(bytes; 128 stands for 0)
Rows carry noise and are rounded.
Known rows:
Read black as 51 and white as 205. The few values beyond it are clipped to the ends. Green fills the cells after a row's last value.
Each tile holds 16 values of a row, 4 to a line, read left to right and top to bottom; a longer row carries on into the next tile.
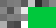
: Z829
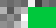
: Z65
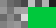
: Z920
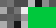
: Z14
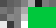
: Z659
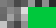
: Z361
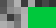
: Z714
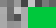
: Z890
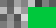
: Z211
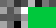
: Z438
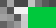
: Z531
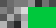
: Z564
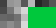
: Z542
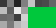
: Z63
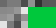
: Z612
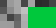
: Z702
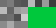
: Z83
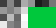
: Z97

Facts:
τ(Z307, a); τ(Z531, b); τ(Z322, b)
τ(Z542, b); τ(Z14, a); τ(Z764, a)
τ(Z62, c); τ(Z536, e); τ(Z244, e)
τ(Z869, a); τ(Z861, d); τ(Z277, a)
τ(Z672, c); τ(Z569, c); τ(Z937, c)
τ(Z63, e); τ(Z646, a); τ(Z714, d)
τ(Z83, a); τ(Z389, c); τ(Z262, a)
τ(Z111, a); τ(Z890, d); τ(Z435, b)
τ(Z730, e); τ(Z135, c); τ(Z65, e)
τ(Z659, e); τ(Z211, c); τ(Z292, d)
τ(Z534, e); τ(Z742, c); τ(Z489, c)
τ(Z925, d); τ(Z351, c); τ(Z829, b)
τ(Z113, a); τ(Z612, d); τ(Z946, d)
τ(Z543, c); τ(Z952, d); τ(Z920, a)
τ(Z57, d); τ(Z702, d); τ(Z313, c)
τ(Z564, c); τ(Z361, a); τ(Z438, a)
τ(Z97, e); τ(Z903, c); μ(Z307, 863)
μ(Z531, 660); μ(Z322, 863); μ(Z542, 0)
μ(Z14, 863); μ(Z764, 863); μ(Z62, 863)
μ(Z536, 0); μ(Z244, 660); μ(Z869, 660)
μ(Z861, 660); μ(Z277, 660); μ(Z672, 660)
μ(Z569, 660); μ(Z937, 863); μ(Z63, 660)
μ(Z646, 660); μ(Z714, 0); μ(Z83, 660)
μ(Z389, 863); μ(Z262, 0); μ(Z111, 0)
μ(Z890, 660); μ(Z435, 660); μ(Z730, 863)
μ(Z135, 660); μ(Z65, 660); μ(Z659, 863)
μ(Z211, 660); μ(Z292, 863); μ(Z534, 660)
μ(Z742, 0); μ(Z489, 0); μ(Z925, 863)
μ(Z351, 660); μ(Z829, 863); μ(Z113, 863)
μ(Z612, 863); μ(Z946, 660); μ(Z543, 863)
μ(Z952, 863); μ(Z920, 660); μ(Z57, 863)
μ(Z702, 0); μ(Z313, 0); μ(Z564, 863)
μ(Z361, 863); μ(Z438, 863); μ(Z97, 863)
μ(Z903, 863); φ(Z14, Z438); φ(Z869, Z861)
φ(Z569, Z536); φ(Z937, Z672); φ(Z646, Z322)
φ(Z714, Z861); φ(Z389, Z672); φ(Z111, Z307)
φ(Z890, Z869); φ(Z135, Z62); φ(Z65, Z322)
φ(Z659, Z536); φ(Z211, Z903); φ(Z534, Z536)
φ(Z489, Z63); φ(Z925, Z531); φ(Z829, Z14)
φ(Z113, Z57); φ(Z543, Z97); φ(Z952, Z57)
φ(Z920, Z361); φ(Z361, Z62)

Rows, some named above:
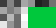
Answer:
Z97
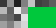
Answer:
Z63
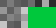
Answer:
Z113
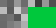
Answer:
Z569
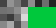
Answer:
Z262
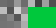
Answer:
Z569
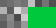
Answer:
Z351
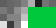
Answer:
Z659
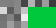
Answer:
Z646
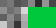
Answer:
Z764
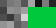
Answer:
Z111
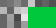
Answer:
Z672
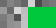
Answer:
Z435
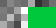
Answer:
Z322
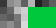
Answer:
Z542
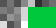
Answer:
Z730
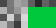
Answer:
Z543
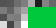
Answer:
Z659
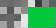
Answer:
Z534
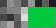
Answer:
Z262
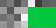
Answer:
Z244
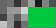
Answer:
Z307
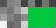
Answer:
Z952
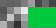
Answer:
Z62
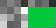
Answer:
Z925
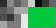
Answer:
Z536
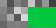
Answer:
Z135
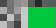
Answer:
Z543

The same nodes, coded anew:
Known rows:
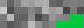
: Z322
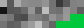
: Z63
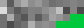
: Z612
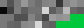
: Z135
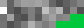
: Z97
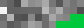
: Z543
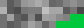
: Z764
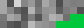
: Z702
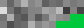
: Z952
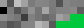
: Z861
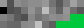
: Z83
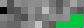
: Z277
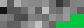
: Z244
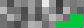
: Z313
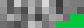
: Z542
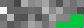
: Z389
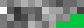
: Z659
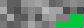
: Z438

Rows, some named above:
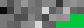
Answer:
Z135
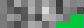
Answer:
Z111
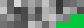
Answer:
Z536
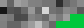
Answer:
Z65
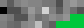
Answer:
Z646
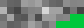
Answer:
Z113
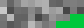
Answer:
Z322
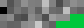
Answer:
Z351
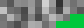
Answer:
Z489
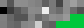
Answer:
Z920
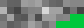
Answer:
Z113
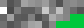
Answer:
Z62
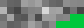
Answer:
Z113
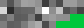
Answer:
Z361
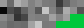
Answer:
Z534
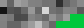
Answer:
Z65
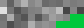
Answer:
Z925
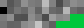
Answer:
Z672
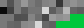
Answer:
Z135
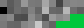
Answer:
Z211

